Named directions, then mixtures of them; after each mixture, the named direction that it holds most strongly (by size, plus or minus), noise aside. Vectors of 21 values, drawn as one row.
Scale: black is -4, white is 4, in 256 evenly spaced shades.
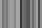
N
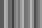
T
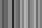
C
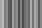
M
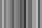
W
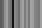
T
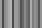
N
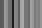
T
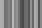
M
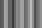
T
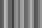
T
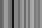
T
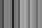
C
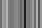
W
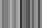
N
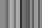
N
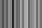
C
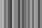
M
